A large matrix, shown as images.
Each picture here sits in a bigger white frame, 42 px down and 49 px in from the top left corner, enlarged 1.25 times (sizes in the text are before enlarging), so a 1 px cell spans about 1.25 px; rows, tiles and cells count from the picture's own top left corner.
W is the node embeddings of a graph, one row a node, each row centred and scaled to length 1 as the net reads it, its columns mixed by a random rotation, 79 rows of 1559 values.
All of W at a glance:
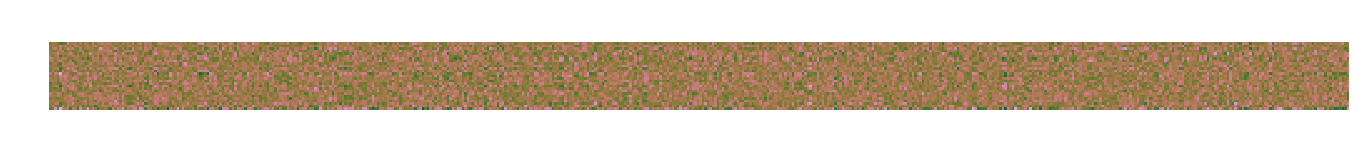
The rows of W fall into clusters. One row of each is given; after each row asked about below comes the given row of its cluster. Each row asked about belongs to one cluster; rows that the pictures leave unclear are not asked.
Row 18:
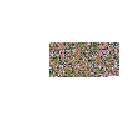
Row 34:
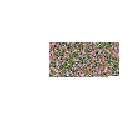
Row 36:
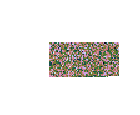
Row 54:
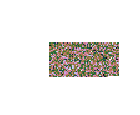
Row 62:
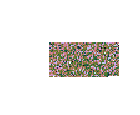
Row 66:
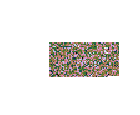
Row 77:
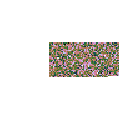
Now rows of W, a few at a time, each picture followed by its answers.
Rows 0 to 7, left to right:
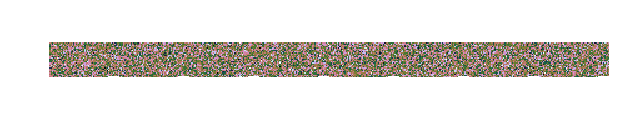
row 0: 77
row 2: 18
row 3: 62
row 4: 36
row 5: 34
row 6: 77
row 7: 36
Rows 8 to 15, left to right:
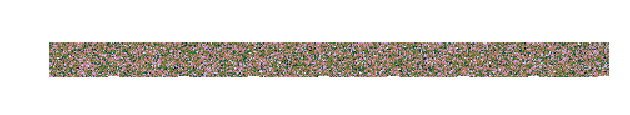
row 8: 77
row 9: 77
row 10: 54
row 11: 62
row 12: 66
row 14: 62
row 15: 18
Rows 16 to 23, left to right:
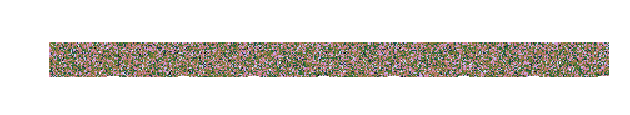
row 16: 66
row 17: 54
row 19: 62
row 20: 18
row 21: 62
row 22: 18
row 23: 62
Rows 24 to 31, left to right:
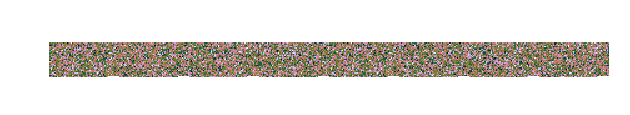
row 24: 54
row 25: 77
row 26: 66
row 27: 36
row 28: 54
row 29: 34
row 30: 66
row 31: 66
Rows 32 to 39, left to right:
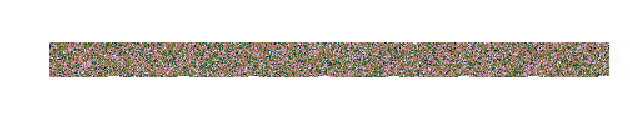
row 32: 77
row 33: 54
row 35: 18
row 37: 62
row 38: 36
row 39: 62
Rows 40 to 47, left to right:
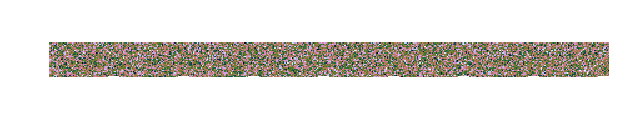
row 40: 34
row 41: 36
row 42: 36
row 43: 66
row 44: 34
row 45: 62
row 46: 36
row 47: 54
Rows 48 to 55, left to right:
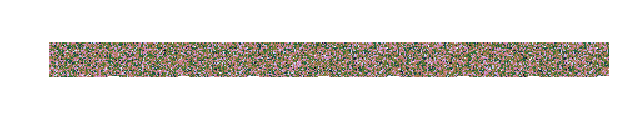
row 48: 34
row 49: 54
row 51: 77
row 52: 66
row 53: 66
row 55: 66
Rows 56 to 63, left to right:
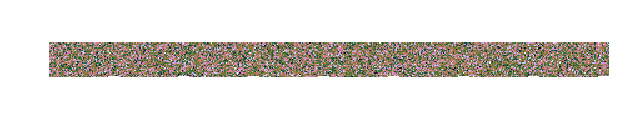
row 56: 34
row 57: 62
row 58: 54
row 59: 34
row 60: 18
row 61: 77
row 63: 62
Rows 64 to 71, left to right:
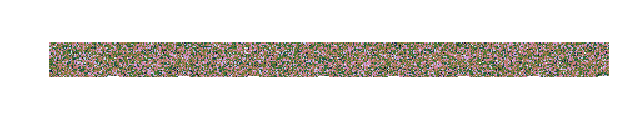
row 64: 66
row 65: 77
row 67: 34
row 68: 77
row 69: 77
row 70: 66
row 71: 62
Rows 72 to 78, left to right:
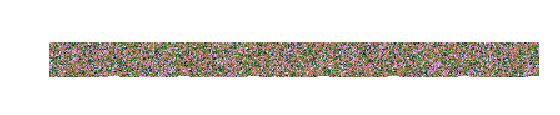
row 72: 18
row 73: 66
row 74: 66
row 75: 54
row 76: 18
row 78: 36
